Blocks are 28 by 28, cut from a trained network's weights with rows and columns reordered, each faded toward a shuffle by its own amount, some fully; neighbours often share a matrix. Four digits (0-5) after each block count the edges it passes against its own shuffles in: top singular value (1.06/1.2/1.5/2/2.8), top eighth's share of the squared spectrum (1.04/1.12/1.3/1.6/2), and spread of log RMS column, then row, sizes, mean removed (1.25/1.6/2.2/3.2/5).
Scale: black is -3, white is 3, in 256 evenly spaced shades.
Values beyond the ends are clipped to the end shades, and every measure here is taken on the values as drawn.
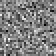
0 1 0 0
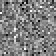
0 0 0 0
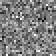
0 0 0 0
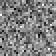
0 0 0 0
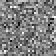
0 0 0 0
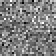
1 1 0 0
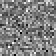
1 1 0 0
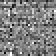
2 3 1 0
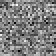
1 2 0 0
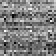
3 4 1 1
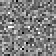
0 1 0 0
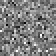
1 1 0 0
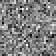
2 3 1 0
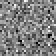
1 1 0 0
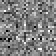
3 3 1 2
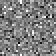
1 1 0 1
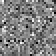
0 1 0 1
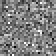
0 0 0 0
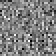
3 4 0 2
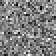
0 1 0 0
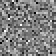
2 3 0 1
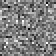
0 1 0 0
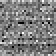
3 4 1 1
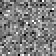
0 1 0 0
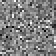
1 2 0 1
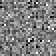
2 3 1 1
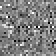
2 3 0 1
